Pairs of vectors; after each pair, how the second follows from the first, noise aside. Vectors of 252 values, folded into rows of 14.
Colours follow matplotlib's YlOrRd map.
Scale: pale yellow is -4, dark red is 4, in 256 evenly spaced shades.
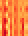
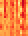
reversed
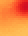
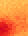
reversed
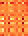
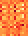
wrapped around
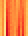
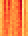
reversed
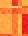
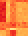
reversed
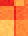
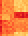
wrapped around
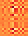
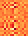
reversed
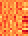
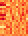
reversed
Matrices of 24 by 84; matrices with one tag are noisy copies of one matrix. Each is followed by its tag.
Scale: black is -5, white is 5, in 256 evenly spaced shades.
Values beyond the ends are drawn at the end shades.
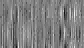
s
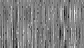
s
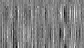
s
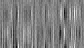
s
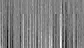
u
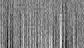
u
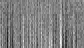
u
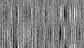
s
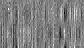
s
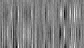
s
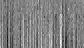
u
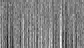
u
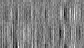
s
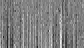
u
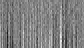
u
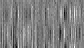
s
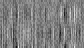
s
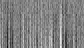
u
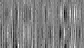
s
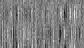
s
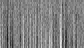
u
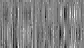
s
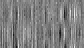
s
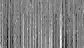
u
